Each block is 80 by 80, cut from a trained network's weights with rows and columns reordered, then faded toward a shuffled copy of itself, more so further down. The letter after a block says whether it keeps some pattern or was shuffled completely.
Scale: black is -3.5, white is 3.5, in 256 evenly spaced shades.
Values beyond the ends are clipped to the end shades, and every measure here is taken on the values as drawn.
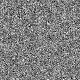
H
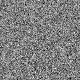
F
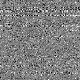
H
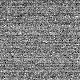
H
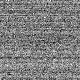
H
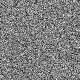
F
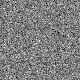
F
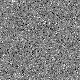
F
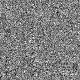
H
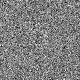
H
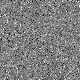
F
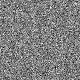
F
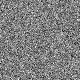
F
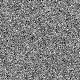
F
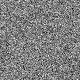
F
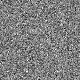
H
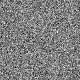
F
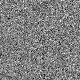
F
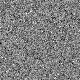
F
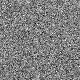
F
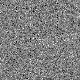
H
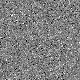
F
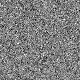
H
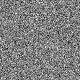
F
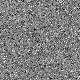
F
